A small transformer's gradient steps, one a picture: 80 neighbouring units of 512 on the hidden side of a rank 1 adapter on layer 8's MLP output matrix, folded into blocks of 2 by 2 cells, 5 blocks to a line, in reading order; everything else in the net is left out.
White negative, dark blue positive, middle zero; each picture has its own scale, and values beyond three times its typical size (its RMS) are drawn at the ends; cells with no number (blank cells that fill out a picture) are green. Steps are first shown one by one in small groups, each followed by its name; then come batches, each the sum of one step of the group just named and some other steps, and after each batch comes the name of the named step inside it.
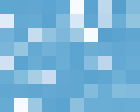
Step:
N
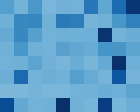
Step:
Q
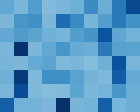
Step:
Q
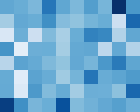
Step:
N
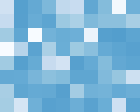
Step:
N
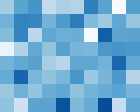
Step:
Q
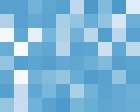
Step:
N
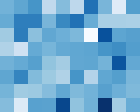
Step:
Q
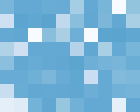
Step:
N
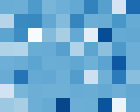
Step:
Q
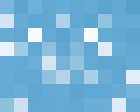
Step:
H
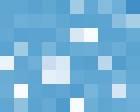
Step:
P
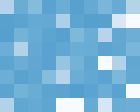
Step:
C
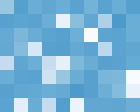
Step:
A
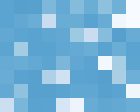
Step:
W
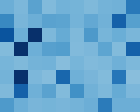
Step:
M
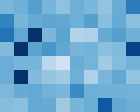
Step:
M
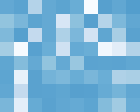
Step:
H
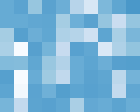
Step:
P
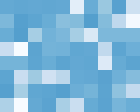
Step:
H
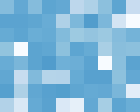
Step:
C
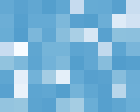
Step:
P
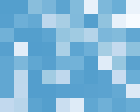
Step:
W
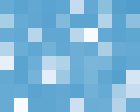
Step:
H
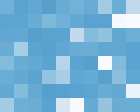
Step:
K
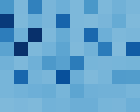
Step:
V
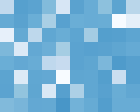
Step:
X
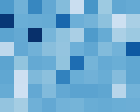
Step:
V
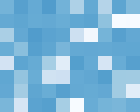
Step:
K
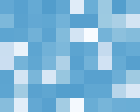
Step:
K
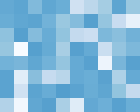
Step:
K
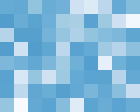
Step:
X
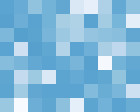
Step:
X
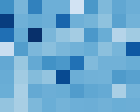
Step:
V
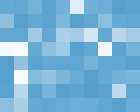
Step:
X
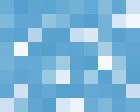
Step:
K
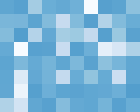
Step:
X
